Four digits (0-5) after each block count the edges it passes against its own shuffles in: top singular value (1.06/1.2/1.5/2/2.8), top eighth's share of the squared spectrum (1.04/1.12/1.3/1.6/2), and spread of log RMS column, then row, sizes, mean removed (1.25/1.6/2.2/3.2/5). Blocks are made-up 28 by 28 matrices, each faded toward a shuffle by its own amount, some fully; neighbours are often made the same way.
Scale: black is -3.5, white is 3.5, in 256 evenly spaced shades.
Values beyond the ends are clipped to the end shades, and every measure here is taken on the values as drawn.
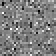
2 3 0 1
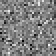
1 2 0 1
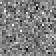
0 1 1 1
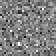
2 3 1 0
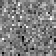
1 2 0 0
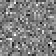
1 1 0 0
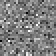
1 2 0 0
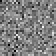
2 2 0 0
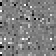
2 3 0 1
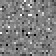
1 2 1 0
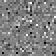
1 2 1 0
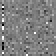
3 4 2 0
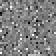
0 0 1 0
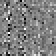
2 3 2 0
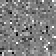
0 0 0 0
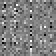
2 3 3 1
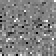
2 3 0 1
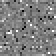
0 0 0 0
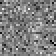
2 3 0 0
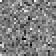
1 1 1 0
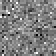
1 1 0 0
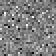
0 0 1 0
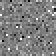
0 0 0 0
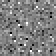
0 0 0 0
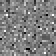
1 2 1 0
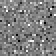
0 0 0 0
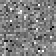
0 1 0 0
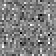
3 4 2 1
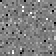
1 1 0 0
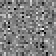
3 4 2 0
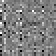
3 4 2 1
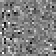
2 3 2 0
